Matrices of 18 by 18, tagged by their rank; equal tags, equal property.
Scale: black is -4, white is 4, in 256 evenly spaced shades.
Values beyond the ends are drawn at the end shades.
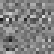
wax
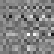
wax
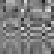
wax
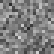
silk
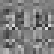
wax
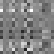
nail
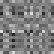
nail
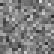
silk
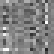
wax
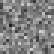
silk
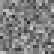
silk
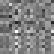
wax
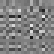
nail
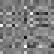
wax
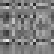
nail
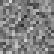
silk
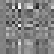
nail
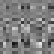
nail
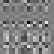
nail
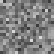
silk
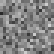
silk
